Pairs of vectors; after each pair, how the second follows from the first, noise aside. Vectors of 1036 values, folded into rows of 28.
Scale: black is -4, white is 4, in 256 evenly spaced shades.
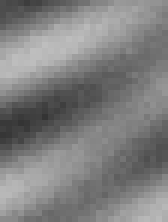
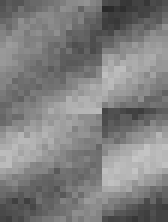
wrapped around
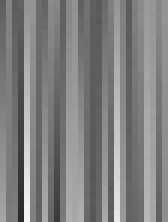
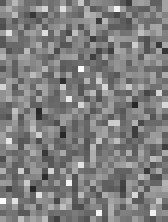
shuffled
